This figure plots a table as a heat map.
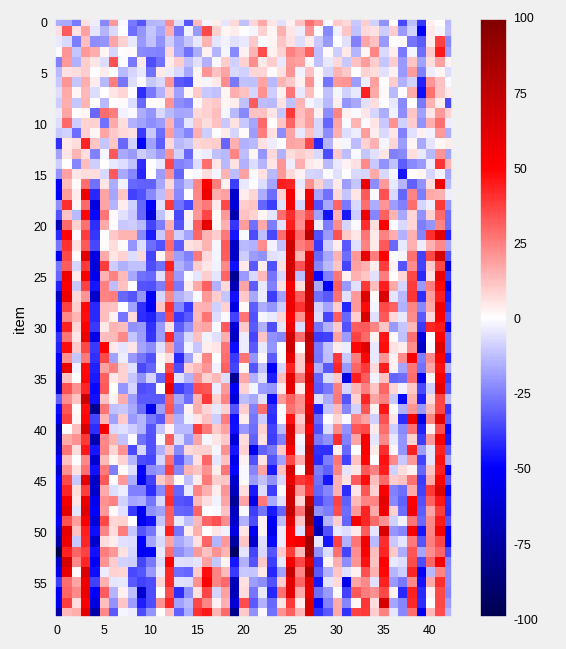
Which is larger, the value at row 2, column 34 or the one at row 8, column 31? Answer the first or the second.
the first
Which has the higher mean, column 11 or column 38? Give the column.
38
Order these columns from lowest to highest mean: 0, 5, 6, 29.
0, 29, 6, 5
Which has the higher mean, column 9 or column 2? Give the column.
2
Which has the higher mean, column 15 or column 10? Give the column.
15
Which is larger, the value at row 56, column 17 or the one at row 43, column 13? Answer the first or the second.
the first
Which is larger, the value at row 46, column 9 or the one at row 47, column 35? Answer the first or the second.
the second
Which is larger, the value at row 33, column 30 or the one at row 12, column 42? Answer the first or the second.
the first
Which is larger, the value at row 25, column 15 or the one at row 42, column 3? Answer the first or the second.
the second
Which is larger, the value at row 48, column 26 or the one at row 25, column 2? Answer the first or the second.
the first
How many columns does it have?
43
